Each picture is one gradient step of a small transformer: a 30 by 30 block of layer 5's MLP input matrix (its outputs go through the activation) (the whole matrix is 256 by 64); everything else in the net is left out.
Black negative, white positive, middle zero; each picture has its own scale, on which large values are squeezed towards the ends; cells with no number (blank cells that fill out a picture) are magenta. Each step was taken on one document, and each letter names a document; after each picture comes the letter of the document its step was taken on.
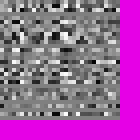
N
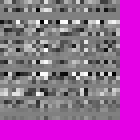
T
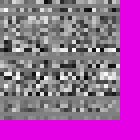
T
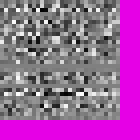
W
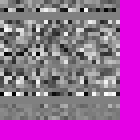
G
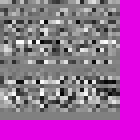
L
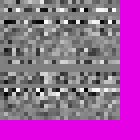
W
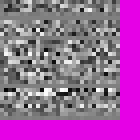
L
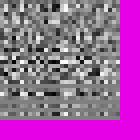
N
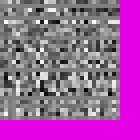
T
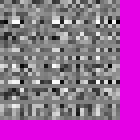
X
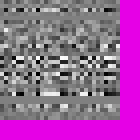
G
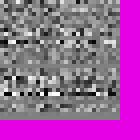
L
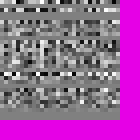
L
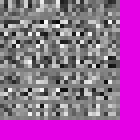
L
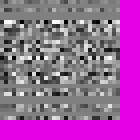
G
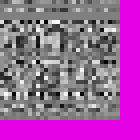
G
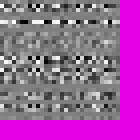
X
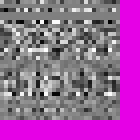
W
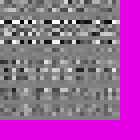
X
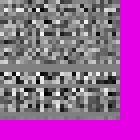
W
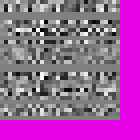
W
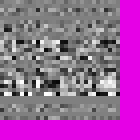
G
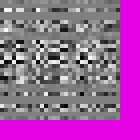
G
